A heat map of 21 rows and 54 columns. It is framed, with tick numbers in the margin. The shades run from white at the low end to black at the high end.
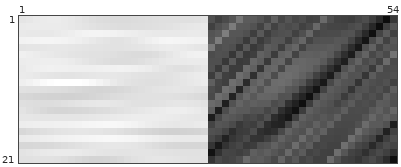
The table splits into one row of 2 panels. Panel 1,1: very low, streaked across, faint in contrast. Panel 1,2: high, slanting up to the right.
